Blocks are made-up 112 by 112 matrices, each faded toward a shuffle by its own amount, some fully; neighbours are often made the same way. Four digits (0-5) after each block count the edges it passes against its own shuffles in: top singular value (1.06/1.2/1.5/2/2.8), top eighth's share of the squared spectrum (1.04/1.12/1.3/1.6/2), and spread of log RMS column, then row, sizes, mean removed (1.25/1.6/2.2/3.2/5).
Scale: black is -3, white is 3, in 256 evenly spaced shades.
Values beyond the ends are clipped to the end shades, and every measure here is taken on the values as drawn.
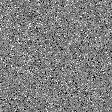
0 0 0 0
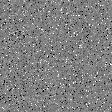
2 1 0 0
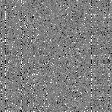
4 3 3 1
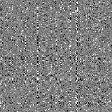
4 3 3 2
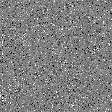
2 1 1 0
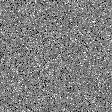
0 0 0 0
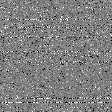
2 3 0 3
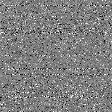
1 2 0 3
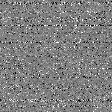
2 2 0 3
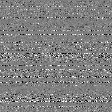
2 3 0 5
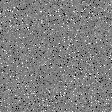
0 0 0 0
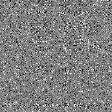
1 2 3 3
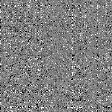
2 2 3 3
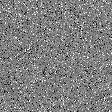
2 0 0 0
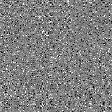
4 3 2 1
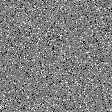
2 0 0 0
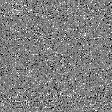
3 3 1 2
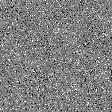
1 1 0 0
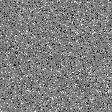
2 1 0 1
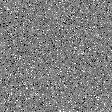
0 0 0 0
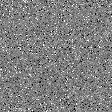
2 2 0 1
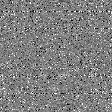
3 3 1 2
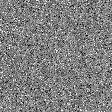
0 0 0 0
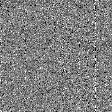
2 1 3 0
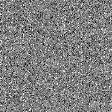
1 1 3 0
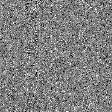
1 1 2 0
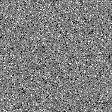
0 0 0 0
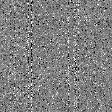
2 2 3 0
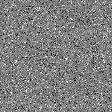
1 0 1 0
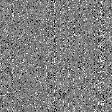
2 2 3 0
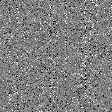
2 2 3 0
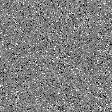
1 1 2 0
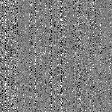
2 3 4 0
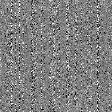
2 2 4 0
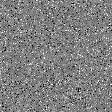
2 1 0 1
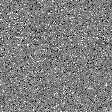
2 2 0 1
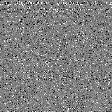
3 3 1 3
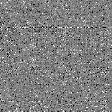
3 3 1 2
